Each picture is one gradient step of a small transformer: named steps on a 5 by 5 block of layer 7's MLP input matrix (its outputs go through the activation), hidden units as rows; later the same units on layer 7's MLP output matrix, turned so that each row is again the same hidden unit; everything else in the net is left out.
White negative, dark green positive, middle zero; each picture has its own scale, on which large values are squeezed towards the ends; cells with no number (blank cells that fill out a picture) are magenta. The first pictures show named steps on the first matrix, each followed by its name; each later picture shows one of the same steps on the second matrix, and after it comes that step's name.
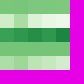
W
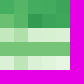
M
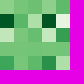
W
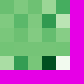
M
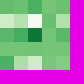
W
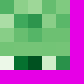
M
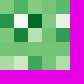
W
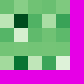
W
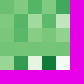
M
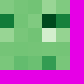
W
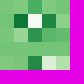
W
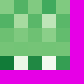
M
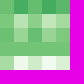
M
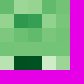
M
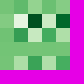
W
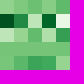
W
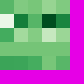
W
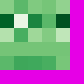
W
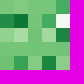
W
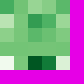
M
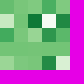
W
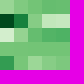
W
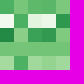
W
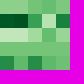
W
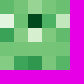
W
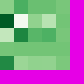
W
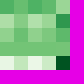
M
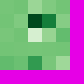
W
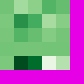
M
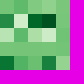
W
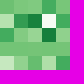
W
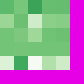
M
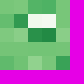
W
